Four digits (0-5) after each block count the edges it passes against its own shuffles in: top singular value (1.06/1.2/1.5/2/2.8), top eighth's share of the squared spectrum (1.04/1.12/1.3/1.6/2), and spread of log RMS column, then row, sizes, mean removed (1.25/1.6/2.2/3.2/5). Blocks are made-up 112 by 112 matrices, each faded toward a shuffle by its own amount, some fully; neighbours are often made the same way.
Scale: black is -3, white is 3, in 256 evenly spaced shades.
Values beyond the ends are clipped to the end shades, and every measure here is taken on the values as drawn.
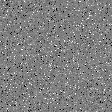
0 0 0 0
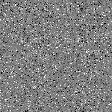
4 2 1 1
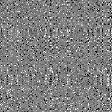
5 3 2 2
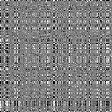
5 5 4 4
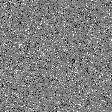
2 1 0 0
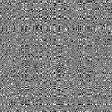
5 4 3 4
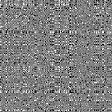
5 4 3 3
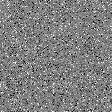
3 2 0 0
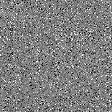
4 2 1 1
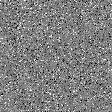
3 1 0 0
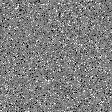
2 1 0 0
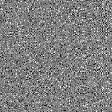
4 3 2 2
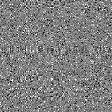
4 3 2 2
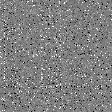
1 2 2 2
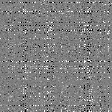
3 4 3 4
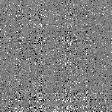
2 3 3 3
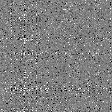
2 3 3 2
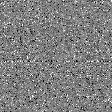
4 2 0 1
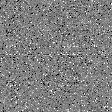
3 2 0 1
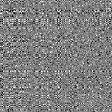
5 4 3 3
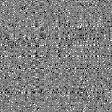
5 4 2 3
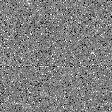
3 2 0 1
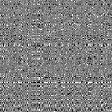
5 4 3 3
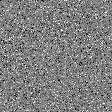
0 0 0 0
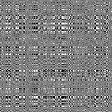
5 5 4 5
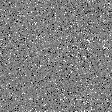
1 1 1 1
